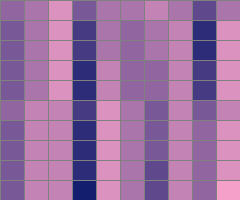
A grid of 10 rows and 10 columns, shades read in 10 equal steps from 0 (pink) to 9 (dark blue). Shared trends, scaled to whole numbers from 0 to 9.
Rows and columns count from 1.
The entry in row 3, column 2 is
3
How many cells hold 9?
1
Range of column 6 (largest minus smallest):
1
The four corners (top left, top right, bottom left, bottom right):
4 3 5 0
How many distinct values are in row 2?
7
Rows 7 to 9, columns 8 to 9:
2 4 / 2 4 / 2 4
